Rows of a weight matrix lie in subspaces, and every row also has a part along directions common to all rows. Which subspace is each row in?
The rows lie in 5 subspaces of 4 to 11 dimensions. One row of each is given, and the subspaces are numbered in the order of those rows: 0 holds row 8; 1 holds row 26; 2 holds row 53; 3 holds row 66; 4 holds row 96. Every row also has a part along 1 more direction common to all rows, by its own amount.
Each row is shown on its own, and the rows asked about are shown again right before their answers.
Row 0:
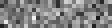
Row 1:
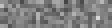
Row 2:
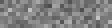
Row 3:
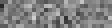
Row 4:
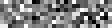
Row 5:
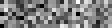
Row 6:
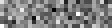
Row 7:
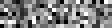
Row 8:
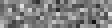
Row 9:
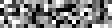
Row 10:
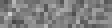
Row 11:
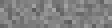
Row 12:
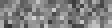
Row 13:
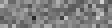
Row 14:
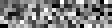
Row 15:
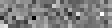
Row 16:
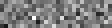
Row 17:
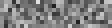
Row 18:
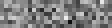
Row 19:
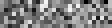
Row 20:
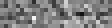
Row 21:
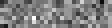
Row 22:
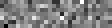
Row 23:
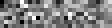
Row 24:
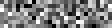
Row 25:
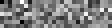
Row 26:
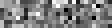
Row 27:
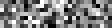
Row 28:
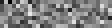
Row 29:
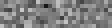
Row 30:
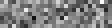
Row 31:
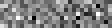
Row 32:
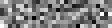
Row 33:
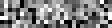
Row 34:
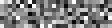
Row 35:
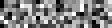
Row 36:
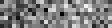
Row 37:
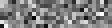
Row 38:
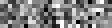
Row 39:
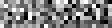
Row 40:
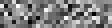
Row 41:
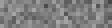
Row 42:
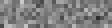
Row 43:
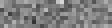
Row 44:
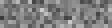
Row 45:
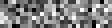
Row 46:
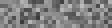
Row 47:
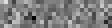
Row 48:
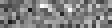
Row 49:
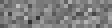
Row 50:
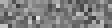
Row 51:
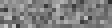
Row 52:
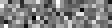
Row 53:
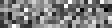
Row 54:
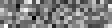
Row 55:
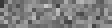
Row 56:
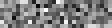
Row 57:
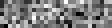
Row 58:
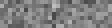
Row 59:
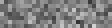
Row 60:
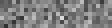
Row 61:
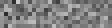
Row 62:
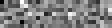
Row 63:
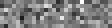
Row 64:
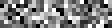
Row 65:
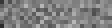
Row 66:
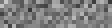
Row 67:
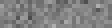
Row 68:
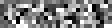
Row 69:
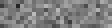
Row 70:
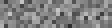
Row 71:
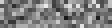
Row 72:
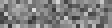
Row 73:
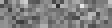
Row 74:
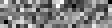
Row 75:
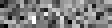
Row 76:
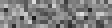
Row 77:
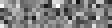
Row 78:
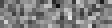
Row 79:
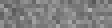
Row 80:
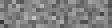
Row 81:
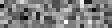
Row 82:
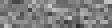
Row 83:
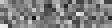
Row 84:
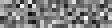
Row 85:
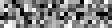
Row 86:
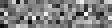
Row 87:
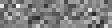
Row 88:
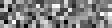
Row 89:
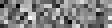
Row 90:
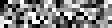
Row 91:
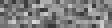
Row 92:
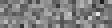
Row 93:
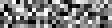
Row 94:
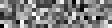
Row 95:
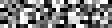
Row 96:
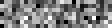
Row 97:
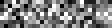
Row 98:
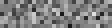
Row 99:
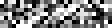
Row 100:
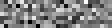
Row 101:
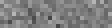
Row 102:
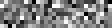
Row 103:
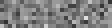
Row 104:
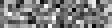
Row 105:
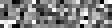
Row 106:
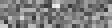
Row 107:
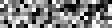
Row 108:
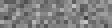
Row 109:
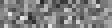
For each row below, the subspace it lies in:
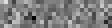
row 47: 4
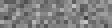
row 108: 4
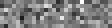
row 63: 4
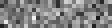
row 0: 4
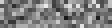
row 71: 3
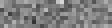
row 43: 4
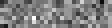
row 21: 4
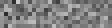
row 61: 2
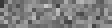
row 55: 1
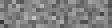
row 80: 4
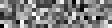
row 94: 4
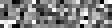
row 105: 3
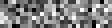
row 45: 2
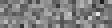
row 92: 1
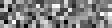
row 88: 4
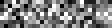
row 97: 3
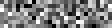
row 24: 1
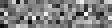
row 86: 2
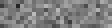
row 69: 1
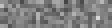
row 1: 4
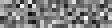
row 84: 0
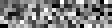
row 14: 4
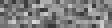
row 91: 1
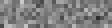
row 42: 4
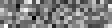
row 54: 1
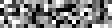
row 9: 4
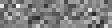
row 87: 2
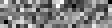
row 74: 4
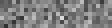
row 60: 3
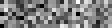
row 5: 3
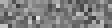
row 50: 2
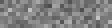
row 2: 3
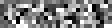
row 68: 2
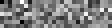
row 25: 0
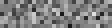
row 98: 0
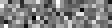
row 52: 0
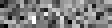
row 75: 1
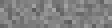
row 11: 2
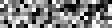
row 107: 4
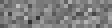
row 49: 2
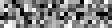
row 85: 3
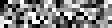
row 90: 0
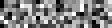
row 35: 0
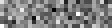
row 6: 3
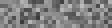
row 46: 4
